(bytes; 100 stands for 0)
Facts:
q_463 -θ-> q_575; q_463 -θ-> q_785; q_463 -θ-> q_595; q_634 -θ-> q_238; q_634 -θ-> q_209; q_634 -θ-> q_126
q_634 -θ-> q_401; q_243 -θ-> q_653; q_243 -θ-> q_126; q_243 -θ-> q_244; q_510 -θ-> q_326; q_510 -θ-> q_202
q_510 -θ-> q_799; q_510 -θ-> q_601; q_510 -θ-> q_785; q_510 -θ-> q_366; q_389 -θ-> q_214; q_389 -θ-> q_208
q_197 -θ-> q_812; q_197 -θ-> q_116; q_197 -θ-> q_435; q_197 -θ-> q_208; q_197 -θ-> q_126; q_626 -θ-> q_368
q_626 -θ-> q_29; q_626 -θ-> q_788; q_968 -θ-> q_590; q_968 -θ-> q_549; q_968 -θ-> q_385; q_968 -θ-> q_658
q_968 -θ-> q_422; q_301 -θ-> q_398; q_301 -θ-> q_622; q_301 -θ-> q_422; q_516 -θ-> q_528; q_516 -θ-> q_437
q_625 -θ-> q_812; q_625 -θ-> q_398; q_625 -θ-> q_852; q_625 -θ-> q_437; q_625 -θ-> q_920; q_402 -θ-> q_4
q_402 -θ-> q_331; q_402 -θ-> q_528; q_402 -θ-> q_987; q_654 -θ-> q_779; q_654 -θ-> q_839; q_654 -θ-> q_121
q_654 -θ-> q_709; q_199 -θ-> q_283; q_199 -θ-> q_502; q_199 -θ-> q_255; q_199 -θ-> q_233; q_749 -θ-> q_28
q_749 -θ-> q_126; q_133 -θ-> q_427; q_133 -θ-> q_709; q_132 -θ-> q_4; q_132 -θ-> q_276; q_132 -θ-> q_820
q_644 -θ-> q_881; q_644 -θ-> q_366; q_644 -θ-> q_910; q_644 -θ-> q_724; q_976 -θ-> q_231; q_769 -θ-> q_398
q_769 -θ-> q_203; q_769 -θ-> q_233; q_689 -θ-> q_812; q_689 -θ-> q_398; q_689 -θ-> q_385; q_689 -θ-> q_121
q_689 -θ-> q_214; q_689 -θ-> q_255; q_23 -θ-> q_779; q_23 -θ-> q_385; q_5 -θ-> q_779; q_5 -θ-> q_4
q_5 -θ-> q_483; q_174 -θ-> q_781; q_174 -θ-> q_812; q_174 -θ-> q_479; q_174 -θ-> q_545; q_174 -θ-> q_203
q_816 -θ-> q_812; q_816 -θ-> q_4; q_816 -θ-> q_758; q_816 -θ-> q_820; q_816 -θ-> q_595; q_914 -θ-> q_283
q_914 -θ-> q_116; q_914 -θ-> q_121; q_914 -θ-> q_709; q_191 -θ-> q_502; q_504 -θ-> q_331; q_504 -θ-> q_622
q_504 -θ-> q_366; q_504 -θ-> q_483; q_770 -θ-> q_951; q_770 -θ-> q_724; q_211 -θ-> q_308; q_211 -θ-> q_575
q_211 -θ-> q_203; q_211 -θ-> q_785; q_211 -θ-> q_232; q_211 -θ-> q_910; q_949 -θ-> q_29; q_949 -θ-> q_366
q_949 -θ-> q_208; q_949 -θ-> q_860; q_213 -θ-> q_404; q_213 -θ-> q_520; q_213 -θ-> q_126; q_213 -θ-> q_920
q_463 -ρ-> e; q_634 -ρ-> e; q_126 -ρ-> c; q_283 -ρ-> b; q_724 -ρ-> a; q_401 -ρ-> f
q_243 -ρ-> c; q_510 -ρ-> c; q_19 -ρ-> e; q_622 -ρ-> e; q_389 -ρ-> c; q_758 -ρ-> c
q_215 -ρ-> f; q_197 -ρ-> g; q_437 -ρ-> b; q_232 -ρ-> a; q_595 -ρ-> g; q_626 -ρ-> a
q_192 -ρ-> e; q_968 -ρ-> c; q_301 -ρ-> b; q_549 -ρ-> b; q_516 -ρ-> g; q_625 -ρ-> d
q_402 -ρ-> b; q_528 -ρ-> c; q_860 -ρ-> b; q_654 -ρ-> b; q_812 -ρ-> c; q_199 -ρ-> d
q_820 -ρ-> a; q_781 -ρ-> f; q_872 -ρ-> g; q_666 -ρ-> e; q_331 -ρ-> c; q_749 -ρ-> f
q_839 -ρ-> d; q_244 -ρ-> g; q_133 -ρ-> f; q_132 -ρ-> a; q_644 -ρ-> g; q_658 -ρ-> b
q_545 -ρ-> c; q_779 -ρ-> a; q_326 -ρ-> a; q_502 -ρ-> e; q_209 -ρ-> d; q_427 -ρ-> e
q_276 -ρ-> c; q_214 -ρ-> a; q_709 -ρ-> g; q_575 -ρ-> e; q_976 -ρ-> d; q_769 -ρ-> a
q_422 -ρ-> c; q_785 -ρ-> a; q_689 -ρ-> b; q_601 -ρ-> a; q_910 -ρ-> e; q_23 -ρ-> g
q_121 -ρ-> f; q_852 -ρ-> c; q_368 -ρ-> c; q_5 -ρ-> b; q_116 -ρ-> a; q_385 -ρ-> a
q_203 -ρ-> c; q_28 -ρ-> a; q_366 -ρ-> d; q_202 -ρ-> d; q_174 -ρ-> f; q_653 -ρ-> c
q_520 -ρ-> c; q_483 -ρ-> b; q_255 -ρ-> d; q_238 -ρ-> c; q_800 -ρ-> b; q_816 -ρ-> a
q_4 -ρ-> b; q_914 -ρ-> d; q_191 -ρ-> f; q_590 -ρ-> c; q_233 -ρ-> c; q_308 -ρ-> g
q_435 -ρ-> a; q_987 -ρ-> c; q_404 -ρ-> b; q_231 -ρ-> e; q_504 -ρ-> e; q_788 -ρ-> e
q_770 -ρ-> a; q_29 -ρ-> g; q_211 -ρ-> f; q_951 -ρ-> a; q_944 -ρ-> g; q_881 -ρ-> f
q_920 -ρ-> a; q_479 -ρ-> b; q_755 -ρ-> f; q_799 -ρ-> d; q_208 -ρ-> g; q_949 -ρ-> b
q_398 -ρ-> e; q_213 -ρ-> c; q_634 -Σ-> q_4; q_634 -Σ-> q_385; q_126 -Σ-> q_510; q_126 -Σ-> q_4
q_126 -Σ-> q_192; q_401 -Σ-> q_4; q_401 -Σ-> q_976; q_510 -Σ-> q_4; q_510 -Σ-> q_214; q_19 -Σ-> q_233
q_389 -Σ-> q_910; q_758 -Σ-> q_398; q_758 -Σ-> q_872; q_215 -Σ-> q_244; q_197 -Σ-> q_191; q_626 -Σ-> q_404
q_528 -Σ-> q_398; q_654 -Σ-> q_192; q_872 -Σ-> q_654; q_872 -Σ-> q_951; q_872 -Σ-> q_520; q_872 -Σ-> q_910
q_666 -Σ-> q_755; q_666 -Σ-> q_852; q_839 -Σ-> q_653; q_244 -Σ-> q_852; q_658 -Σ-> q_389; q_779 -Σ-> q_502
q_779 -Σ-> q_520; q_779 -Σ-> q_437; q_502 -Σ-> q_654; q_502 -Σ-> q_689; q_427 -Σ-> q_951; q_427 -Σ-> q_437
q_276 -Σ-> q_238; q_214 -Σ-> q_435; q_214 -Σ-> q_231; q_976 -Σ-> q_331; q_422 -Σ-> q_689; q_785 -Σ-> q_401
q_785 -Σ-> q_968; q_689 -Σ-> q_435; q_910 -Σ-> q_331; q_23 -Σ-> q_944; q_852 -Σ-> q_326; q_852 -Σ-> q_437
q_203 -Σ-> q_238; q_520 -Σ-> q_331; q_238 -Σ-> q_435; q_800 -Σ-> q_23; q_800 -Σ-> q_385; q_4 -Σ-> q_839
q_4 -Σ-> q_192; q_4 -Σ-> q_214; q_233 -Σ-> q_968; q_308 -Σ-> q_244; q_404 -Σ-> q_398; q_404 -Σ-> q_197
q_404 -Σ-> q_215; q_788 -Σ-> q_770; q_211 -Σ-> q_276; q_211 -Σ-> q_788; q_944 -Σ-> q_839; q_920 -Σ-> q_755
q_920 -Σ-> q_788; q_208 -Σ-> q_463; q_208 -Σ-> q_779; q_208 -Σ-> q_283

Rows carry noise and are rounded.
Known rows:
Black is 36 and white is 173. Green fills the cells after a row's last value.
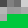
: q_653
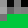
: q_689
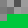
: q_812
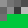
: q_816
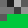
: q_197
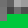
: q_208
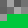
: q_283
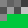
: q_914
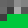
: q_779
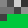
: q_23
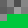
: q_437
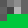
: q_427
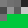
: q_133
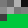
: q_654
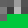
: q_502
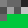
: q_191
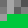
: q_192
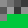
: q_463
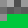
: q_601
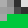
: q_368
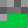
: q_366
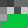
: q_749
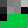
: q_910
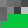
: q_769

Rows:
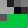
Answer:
q_626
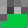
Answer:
q_203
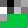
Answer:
q_238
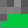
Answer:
q_19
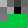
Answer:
q_770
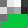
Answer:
q_4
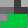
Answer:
q_951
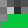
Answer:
q_949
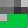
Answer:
q_29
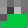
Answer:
q_422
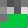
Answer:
q_213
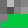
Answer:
q_385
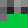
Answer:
q_308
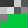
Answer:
q_634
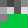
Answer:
q_243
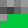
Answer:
q_595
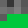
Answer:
q_666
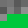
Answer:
q_755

